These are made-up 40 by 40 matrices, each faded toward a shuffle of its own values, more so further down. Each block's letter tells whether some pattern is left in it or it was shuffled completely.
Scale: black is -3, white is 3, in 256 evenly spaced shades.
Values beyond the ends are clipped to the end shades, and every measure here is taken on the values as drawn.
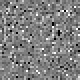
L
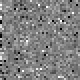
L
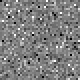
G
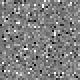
G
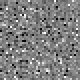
L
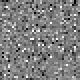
L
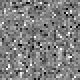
L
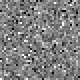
L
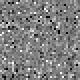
L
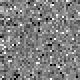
L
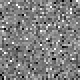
G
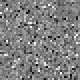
G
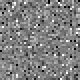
G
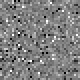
L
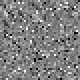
L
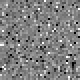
G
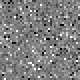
G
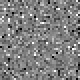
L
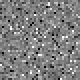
G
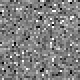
G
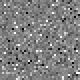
G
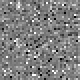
L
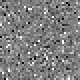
L
